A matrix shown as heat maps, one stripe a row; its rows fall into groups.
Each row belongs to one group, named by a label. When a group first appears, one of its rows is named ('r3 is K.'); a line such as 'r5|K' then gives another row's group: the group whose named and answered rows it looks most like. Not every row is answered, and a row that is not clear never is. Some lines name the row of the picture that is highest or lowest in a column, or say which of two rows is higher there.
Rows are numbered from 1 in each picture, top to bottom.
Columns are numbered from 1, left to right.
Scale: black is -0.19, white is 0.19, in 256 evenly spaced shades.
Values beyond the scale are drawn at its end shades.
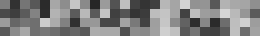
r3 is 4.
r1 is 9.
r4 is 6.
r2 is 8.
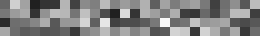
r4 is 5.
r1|6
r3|8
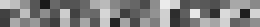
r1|6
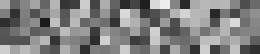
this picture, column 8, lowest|1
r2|9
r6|5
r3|9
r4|8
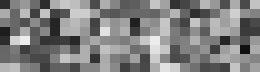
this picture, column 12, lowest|2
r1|8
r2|4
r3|8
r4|8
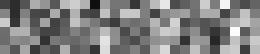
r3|4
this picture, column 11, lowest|3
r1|8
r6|8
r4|6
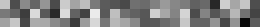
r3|5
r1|4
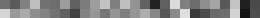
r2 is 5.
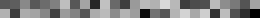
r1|8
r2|5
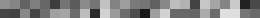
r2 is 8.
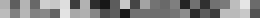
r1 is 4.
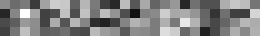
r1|4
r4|6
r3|9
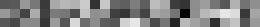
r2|8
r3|9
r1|8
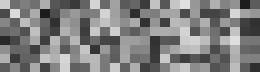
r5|9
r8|5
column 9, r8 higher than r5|Yes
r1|5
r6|9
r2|6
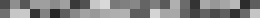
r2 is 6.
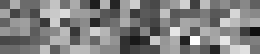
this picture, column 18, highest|4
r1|9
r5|8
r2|4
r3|9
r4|5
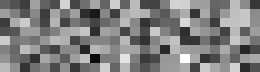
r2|9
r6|5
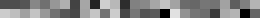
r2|5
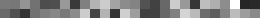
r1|5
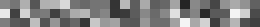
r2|4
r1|4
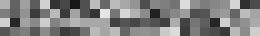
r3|4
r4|6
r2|9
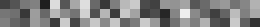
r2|9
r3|5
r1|9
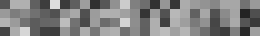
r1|9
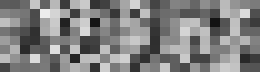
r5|9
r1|9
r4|9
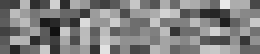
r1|9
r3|6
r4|8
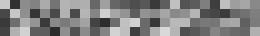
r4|6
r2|6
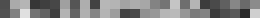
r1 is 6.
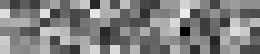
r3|6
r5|4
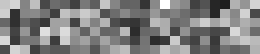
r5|4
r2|4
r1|6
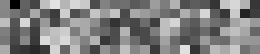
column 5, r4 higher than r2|Yes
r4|4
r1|4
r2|5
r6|9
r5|4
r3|4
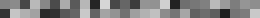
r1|8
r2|6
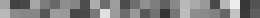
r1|5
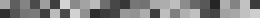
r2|9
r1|4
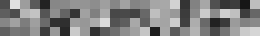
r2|8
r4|9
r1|6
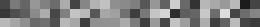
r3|5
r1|5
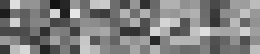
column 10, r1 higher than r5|Yes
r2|9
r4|8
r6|6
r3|6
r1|6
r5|9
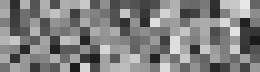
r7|9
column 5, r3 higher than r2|No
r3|8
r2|4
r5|5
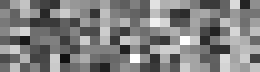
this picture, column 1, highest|6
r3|8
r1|6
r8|9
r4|6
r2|8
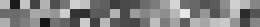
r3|8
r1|4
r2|5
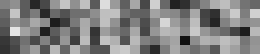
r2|6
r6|9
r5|8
